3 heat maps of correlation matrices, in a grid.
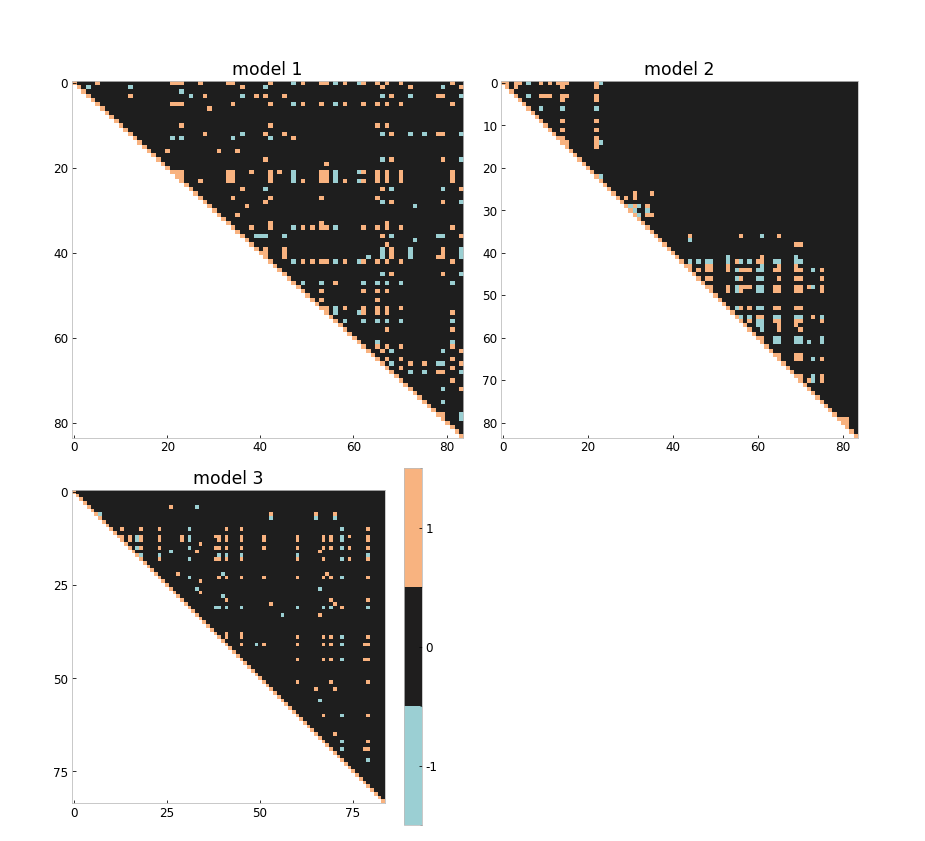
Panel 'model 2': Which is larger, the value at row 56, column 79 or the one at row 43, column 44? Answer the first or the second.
the second
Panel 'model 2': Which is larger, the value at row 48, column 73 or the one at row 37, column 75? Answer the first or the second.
the second
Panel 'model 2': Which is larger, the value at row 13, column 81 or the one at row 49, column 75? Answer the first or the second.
the second
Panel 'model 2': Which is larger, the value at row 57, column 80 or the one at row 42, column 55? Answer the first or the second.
the second
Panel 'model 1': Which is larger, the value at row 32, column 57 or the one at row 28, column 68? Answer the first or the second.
the second
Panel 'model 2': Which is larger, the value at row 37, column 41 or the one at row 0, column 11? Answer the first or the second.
the second
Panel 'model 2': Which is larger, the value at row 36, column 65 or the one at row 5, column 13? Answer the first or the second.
the first
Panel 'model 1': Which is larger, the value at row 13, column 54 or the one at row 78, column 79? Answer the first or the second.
the second
